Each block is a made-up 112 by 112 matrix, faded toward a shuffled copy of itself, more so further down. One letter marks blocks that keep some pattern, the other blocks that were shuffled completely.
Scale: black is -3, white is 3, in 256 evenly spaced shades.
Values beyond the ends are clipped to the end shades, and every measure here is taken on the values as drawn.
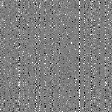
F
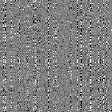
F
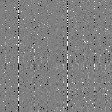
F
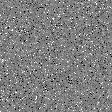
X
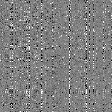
F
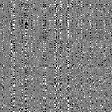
F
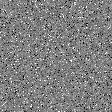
X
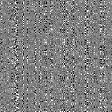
F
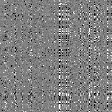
F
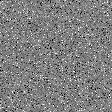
X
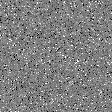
X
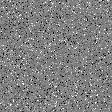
X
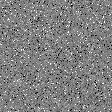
X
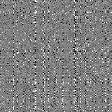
F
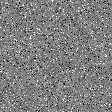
X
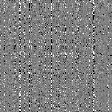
F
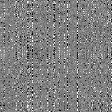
F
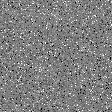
X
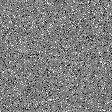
X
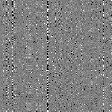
F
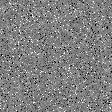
X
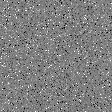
X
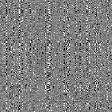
F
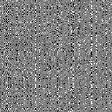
F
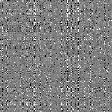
F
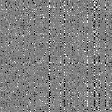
F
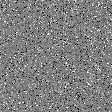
X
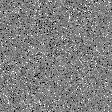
X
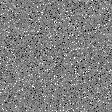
X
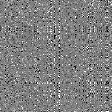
F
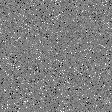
X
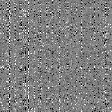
F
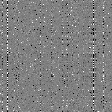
F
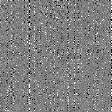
F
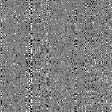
F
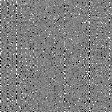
F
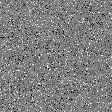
X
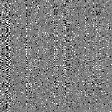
F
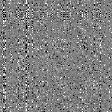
F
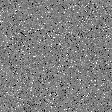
X
